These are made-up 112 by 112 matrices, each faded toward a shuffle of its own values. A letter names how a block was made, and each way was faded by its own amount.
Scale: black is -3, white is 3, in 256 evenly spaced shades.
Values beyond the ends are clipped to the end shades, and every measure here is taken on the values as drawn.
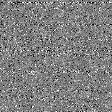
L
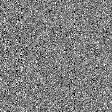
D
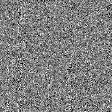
D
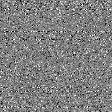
L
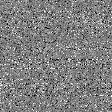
L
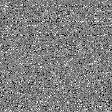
L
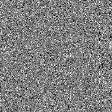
D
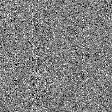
D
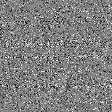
L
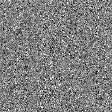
D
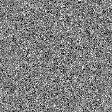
D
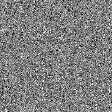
D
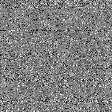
L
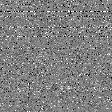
L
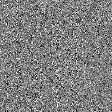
D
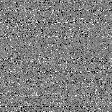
L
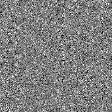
D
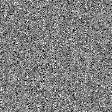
D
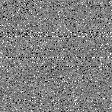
L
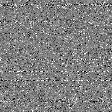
L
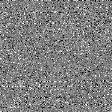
L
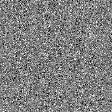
D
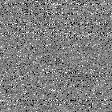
L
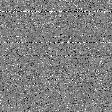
L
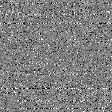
L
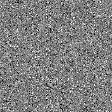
D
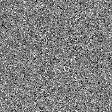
D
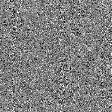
D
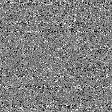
L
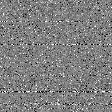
L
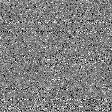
L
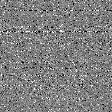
L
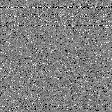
L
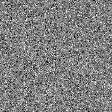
D
